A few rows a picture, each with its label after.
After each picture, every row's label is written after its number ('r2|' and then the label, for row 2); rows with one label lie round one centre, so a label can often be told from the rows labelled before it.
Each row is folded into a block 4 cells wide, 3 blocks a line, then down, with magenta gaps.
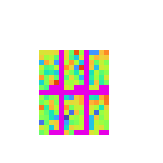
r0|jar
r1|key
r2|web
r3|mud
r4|web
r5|web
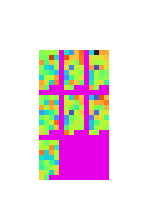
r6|mud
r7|web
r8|web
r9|mud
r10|web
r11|web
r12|mud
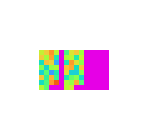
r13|jar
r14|key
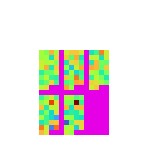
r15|key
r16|jar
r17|key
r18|mud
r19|mud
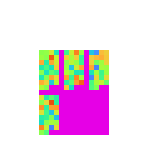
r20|mud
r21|jar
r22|web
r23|mud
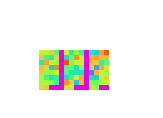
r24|key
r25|mud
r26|web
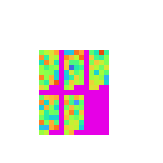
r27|jar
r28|web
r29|key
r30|jar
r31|key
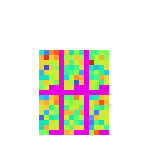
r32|web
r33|mud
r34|mud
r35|web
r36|key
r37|web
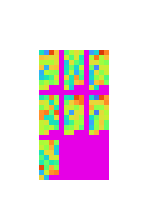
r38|web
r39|jar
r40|web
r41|key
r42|web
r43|web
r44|jar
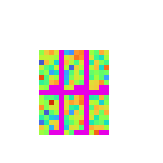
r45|jar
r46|web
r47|key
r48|mud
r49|web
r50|key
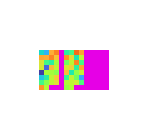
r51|web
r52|key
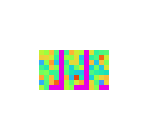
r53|jar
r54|jar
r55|mud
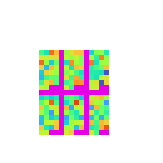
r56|web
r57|jar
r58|mud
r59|mud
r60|mud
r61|jar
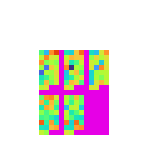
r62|web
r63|web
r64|web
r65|jar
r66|jar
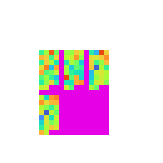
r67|key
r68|jar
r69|web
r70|web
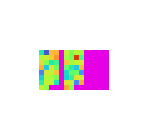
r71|web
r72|mud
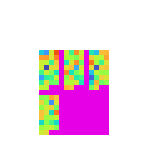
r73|web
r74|key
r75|web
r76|key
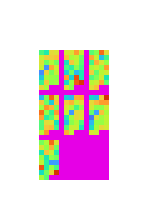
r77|web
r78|jar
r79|key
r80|key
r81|web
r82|web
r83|jar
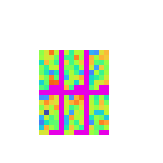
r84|jar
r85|mud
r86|web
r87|web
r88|web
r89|mud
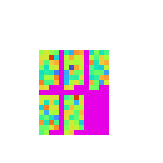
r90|mud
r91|web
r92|mud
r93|jar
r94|key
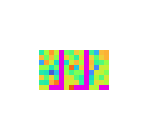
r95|jar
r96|key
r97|web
